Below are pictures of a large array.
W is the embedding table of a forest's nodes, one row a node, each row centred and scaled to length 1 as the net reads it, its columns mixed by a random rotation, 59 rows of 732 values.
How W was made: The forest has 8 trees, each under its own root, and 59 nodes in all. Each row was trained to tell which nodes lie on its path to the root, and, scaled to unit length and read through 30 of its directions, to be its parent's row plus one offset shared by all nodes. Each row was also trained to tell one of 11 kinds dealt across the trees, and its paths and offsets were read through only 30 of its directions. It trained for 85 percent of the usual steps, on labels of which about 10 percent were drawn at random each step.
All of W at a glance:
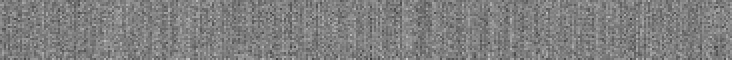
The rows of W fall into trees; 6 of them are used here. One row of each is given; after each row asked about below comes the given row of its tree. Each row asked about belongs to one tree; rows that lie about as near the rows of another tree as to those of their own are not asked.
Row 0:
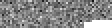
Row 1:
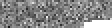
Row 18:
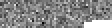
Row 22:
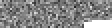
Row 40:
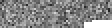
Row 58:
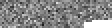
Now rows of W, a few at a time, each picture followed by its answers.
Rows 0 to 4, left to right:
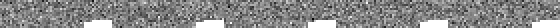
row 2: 1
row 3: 22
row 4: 22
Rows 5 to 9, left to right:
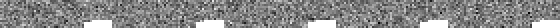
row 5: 22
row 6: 22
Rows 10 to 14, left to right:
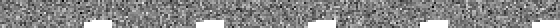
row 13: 0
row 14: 58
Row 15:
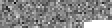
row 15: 18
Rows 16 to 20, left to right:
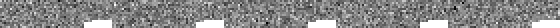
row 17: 22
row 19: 40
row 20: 18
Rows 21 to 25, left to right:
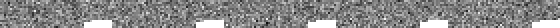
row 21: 22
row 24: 18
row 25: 58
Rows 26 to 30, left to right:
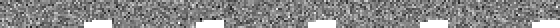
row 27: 1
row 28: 22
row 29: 18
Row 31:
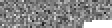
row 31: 18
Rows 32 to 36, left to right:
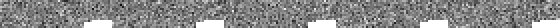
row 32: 18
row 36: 58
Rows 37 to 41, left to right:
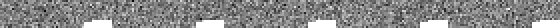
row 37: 18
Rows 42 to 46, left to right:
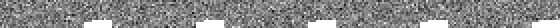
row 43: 22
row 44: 58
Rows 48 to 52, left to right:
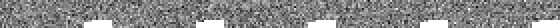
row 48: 18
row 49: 58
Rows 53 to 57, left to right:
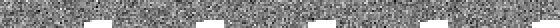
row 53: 0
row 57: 58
